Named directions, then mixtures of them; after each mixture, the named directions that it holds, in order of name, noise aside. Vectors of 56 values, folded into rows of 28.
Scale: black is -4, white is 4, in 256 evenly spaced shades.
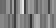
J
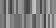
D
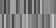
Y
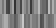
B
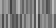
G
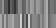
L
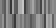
D, J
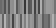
Y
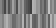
B, D, Y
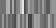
J, L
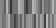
D, G, J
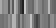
J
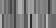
G, J, L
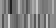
D, G, L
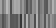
D, G, L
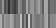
L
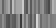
G, J, L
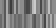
D
